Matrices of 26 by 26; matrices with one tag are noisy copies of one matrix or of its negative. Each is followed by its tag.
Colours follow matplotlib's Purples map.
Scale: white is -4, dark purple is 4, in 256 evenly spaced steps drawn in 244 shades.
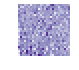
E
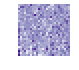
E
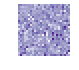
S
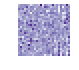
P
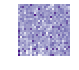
E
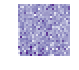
E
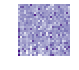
E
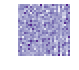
P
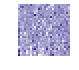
E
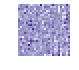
P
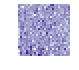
E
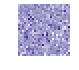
S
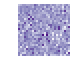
S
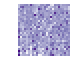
E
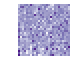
E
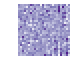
P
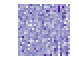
P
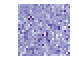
S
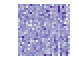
P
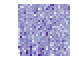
E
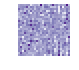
P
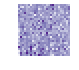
E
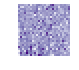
E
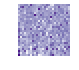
E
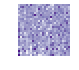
E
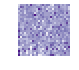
E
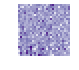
E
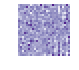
P
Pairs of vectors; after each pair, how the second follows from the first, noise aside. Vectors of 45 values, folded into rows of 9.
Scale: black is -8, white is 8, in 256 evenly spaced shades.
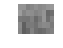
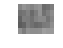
wrapped around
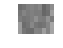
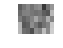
scaled up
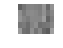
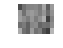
scaled up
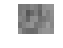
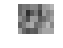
scaled up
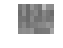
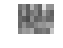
scaled up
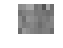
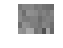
wrapped around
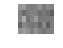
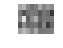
scaled up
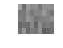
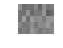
wrapped around
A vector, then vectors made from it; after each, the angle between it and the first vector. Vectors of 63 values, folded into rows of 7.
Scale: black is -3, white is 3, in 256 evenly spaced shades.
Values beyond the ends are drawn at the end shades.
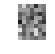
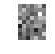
partly opposed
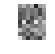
partly aligned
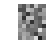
partly opposed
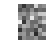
nearly opposite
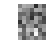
nearly parallel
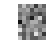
nearly parallel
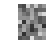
partly opposed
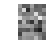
orthogonal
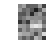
orthogonal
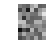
partly opposed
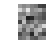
partly aligned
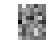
nearly parallel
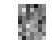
partly aligned
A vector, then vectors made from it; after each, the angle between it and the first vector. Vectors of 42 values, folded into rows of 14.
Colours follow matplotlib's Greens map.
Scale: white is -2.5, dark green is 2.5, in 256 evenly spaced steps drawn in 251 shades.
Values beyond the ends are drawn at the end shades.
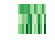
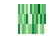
partly opposed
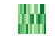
partly aligned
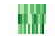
nearly opposite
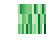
nearly parallel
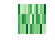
orthogonal
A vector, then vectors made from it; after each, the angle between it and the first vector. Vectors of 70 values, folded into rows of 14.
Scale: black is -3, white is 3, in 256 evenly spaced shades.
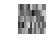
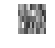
nearly opposite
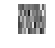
partly aligned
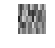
partly aligned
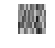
orthogonal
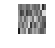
partly aligned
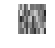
partly opposed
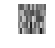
partly aligned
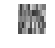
nearly parallel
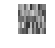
nearly opposite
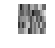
nearly parallel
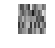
nearly parallel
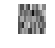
nearly parallel
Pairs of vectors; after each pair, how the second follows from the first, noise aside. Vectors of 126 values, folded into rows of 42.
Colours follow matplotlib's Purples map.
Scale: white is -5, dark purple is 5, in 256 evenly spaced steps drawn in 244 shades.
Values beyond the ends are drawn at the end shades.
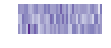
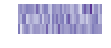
reversed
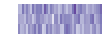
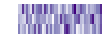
scaled up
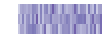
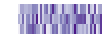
scaled up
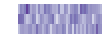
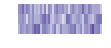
reversed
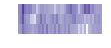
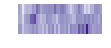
negated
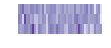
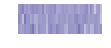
shrunk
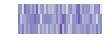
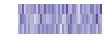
negated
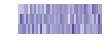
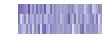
negated
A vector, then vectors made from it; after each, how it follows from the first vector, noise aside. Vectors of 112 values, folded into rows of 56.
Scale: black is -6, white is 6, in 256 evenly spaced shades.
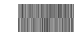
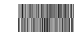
scaled up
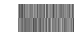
wrapped around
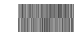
copied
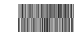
scaled up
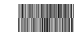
scaled up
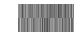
copied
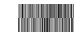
scaled up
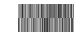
scaled up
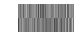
wrapped around
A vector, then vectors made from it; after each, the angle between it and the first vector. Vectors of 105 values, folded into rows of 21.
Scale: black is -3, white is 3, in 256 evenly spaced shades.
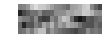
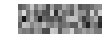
orthogonal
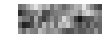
nearly parallel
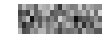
partly aligned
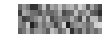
orthogonal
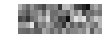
partly opposed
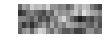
nearly parallel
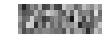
orthogonal
